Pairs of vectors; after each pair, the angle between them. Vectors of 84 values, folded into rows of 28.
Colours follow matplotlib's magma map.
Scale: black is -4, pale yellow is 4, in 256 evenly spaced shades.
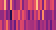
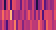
nearly opposite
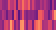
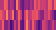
nearly opposite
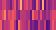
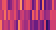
nearly parallel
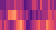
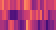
nearly opposite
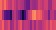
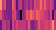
partly aligned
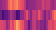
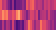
nearly opposite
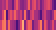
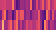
orthogonal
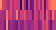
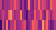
partly aligned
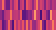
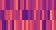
nearly parallel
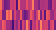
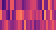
orthogonal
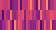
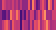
orthogonal
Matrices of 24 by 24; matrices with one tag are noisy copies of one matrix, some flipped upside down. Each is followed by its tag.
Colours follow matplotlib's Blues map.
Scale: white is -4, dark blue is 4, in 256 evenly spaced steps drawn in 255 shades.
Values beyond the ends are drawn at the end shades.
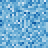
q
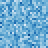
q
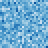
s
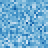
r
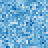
r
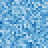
q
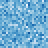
r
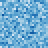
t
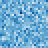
s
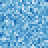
s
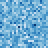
q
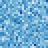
s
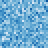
s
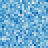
s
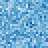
r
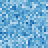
r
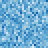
s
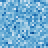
t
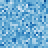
r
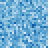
q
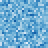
t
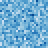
t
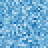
q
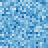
t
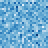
s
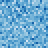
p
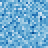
t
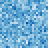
r
